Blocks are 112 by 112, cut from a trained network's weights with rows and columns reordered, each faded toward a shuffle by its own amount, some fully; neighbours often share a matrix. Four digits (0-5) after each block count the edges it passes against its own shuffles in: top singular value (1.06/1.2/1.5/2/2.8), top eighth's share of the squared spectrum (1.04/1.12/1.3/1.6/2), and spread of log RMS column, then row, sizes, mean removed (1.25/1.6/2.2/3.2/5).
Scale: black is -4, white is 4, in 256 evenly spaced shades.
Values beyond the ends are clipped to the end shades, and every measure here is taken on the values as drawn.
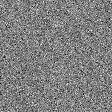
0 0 0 0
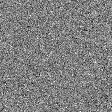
2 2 0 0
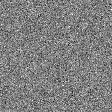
2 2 0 0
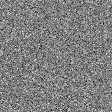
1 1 0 0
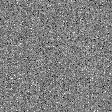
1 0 0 0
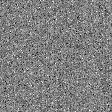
1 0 0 0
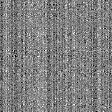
5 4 2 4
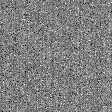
2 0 0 0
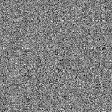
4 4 1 2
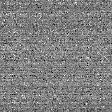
3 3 2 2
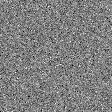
0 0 0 0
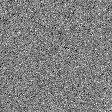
0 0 0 0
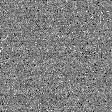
1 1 0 0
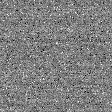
2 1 0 0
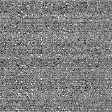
3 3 2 1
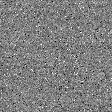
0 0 0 0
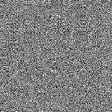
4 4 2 2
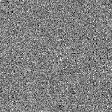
3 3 2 1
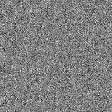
3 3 1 1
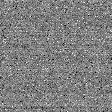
2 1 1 0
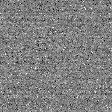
2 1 1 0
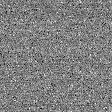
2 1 0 0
